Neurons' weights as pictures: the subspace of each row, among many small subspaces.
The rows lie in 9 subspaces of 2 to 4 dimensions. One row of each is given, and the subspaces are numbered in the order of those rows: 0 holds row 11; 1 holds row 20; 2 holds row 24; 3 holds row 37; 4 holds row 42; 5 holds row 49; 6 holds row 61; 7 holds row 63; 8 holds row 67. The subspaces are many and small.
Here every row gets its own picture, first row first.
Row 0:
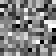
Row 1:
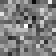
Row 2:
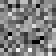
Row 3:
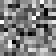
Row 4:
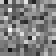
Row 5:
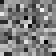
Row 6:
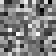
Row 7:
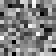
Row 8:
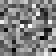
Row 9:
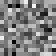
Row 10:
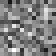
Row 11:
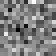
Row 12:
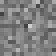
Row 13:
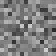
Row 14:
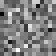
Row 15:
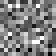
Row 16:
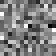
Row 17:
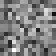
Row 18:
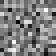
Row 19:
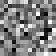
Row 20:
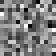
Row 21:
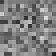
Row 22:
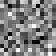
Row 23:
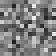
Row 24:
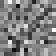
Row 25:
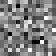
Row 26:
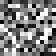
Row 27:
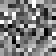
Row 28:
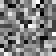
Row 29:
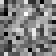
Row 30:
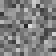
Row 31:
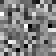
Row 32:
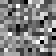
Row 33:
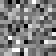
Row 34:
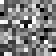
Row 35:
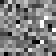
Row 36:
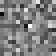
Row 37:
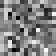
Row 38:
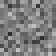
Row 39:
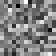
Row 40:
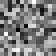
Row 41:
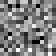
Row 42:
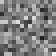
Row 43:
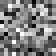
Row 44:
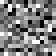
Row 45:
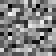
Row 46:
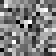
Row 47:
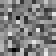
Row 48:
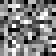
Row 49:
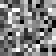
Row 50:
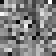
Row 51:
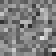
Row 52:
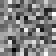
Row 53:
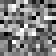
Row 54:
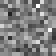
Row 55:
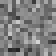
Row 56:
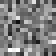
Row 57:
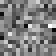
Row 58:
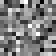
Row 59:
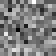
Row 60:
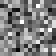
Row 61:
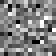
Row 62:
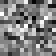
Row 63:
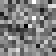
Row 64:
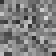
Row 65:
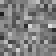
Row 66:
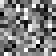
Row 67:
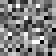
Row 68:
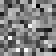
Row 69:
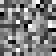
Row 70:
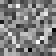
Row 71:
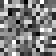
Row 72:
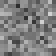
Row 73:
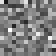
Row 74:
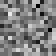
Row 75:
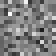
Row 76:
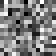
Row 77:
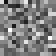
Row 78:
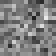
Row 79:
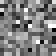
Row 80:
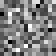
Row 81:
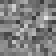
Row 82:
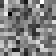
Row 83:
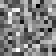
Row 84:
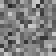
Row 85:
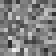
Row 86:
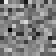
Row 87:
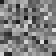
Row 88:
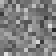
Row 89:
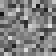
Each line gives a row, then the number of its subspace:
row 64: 4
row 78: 0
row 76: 3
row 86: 7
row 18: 3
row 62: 7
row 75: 3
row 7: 0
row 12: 1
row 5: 4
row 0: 1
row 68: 4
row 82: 3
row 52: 3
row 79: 1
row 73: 7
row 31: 5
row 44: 6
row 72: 7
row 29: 3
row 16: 5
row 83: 5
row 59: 0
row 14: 5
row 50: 7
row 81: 7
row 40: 0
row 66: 6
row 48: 0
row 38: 8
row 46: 3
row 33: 2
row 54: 1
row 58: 0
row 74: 1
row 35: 6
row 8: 4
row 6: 7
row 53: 7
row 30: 2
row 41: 8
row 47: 3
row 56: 2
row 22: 8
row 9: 0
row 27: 2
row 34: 4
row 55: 2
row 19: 4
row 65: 5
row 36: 1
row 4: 7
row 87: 4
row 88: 6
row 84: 8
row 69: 1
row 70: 2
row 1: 7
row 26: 2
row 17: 3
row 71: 3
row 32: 2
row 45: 6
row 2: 8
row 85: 2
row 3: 0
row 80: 5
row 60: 5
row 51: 4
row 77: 7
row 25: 8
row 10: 4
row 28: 8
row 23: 2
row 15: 8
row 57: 5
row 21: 4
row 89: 6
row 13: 3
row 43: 0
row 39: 0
